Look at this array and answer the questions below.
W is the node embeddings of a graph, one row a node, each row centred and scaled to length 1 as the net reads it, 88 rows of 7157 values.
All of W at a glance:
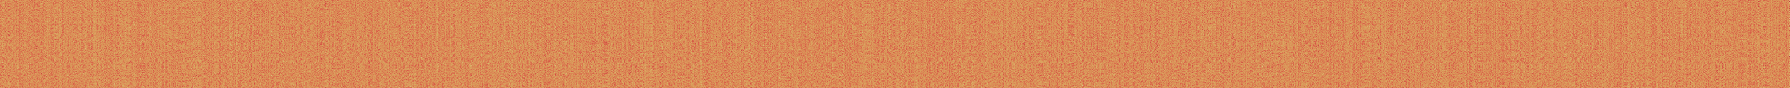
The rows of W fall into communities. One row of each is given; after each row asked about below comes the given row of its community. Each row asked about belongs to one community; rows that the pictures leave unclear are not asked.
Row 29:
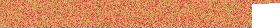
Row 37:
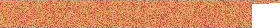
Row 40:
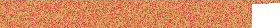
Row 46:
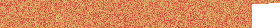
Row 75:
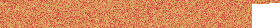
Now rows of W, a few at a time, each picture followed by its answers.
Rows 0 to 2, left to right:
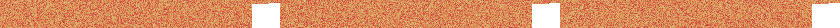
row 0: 29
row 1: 75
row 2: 40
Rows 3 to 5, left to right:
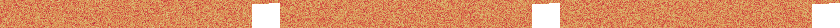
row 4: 40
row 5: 40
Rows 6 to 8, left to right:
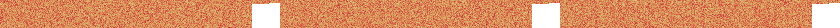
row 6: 75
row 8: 37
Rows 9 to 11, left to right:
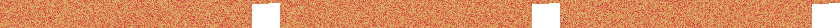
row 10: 75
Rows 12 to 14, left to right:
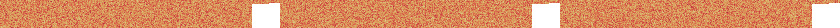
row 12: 29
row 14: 29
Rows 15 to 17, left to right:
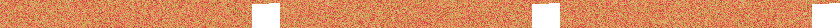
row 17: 37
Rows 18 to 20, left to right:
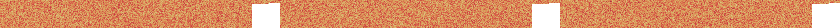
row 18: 46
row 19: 40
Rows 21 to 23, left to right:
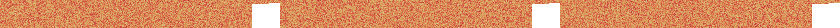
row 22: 29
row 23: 46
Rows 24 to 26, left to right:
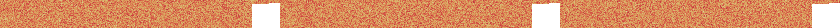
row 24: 40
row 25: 75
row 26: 29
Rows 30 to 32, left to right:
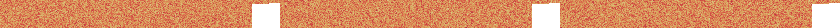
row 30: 40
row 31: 75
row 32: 40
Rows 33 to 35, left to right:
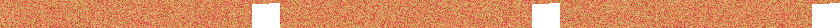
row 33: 37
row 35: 75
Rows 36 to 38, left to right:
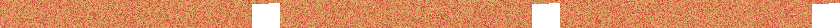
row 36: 46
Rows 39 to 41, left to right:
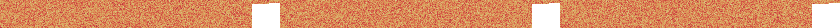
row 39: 29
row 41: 46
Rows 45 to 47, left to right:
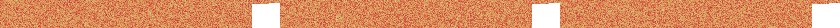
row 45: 46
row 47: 75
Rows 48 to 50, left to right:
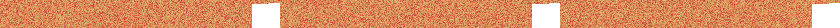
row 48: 46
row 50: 40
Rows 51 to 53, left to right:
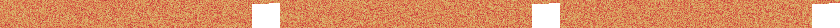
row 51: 46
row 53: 29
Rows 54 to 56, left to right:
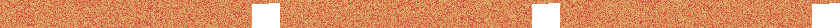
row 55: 29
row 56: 75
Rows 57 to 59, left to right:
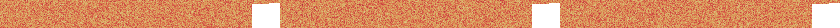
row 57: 37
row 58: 37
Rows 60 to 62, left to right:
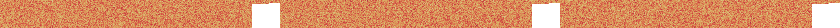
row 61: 40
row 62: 46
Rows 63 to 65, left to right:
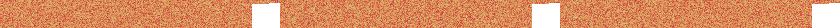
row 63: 29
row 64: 29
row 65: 29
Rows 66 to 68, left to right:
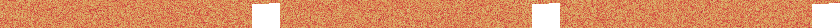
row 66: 29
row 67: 40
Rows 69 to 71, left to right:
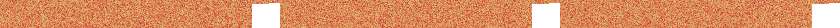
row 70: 75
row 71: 40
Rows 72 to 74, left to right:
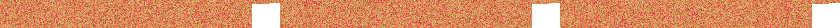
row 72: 75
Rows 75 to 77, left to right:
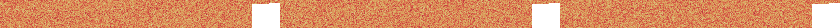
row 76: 29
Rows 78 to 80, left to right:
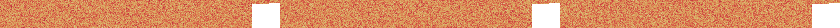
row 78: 46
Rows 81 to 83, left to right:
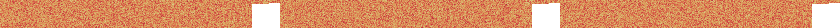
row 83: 40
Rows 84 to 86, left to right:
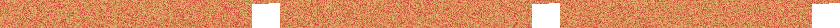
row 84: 40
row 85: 29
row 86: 37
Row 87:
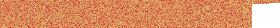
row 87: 40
